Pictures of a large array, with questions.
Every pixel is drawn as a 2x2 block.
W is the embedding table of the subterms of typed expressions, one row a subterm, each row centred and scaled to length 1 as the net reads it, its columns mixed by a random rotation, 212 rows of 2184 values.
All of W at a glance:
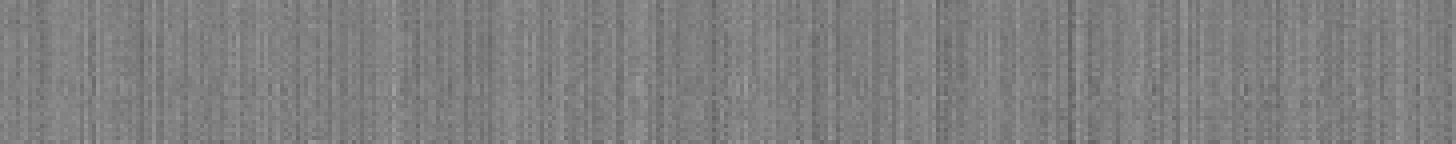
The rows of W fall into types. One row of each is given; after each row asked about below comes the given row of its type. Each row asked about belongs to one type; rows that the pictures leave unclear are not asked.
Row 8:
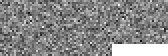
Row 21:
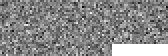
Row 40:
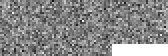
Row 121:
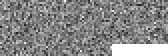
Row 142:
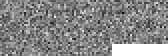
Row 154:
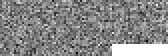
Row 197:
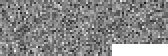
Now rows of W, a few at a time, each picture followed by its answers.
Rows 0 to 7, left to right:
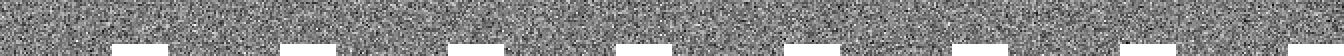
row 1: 142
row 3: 40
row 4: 21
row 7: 21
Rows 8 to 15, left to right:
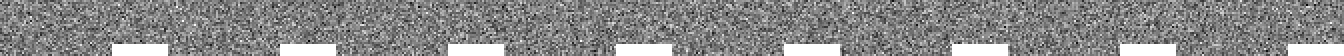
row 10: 21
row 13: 40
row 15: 121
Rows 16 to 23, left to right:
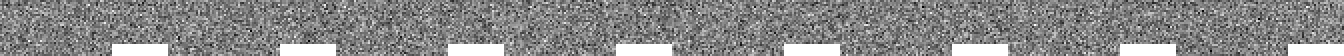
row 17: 21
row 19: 121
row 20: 197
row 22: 142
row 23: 8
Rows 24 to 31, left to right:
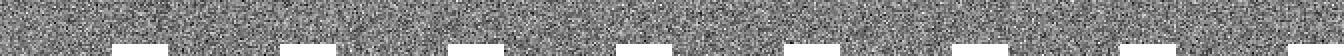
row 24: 21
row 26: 197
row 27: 8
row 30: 40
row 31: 154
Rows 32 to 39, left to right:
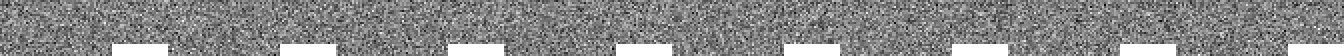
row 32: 8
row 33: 8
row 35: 8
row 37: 21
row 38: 21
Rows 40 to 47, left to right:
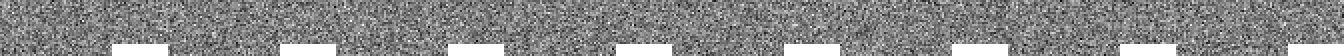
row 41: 21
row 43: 8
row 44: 21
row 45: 121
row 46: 154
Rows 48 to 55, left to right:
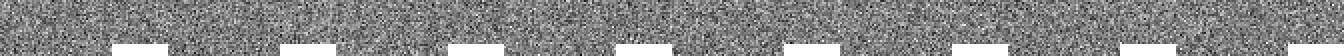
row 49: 154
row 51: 40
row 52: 40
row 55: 40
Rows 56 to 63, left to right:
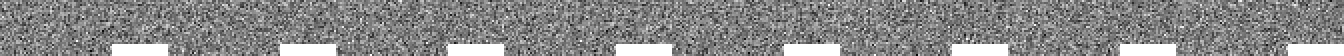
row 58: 40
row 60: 154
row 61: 40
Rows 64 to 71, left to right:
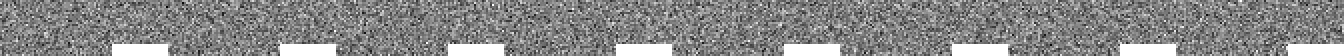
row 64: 21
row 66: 40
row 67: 154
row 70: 40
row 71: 121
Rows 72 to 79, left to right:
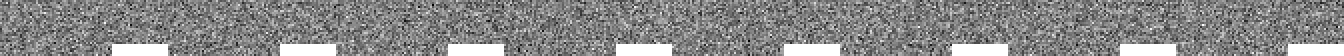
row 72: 8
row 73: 21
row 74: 21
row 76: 40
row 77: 154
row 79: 142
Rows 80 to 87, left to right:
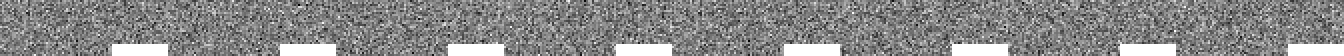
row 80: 40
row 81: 121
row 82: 154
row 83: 40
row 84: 40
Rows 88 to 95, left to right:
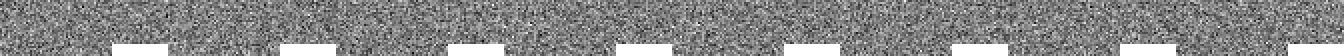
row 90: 154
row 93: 121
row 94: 21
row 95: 8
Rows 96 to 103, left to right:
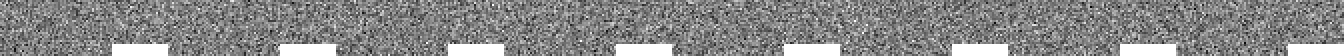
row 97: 154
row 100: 154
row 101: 40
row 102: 21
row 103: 197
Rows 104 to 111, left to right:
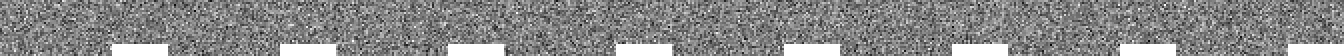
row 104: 197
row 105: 21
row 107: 40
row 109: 154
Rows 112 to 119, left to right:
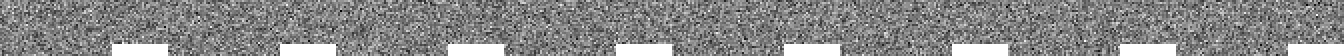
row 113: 8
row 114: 121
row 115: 154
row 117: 21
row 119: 121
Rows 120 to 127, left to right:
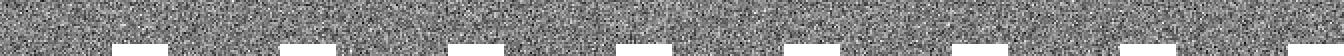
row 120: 21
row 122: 197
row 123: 154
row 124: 142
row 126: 121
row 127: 197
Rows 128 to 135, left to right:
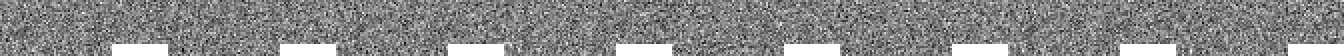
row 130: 197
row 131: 197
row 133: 154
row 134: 197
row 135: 197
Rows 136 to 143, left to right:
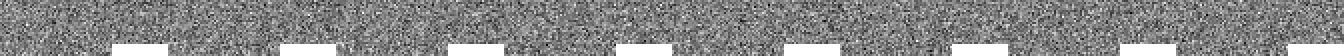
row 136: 142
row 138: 197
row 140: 21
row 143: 121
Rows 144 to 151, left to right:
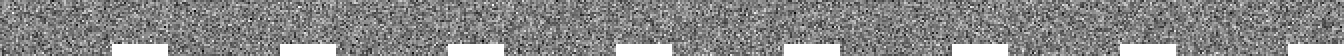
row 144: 40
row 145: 8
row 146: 154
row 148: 142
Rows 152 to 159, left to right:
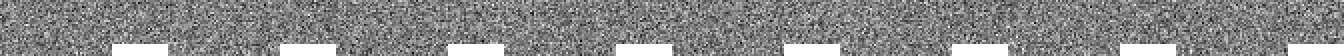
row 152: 21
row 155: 40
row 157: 40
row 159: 197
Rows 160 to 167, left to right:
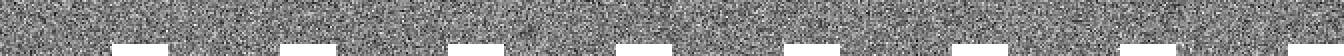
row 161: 142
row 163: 121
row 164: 142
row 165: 40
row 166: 21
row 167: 197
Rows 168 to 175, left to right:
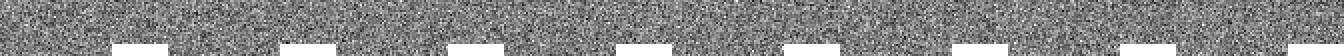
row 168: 142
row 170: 121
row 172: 121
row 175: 142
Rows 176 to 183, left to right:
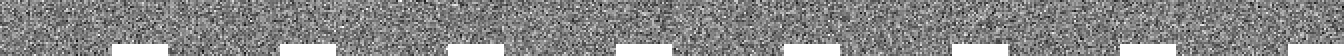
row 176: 40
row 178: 121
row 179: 21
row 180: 40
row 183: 21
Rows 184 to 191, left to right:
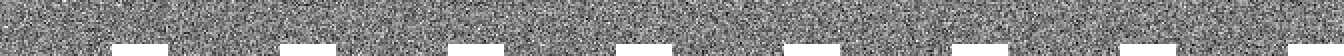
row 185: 121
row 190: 197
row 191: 154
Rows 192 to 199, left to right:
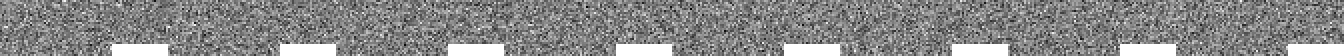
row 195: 21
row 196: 197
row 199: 121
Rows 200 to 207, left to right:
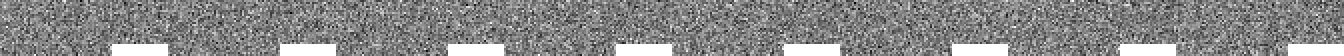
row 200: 40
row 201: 142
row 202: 121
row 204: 197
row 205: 197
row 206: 121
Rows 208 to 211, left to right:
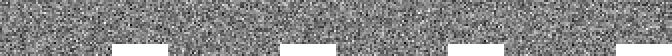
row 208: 8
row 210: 142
